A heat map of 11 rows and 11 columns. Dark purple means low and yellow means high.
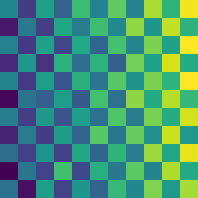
The field is checkered. The bottom left is the ninth with the lowest average. Overall the values sit about 50% of the way up the scale. The field climbs toward the right.
